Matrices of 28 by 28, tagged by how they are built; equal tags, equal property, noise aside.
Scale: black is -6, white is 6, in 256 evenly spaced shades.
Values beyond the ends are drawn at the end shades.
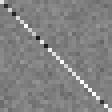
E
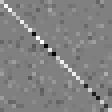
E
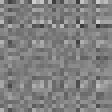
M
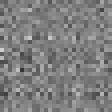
M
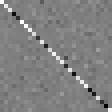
E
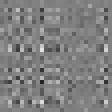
M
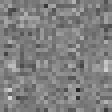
M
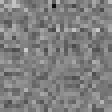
M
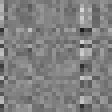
M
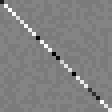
E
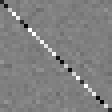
E
